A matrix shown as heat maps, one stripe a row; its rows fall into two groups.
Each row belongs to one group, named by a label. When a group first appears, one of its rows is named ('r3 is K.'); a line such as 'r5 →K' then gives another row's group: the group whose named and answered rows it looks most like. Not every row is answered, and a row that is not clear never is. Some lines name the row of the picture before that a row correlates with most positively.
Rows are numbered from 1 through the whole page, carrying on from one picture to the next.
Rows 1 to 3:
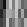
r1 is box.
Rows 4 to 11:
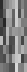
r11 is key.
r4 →box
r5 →box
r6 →box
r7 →box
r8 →key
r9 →key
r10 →box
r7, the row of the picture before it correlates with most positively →2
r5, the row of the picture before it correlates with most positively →2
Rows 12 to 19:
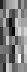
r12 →box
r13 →key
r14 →key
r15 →key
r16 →box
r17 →key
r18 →key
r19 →box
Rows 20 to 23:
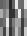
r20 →key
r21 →key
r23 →key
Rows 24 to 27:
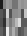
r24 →box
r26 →box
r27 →box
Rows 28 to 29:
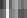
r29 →box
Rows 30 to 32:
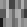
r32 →box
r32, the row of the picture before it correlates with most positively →28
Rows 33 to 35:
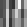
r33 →key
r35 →key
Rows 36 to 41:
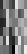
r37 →box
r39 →key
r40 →key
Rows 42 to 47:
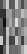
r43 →box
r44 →box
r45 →box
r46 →key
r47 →box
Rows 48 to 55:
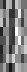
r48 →box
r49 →key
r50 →key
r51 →key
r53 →key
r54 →box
